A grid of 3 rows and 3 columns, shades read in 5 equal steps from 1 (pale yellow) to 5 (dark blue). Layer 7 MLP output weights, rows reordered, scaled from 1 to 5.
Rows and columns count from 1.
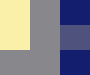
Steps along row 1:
up up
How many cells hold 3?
4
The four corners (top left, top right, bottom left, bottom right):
1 5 3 5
